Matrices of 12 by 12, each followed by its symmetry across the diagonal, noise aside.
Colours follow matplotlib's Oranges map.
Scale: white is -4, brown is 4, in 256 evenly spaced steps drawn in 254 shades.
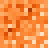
symmetric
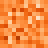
antisymmetric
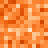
symmetric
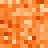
neither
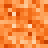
neither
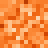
symmetric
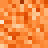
antisymmetric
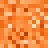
antisymmetric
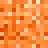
antisymmetric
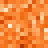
neither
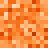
symmetric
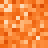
symmetric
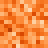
antisymmetric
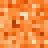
antisymmetric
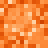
symmetric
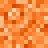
symmetric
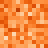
neither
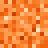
neither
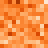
neither
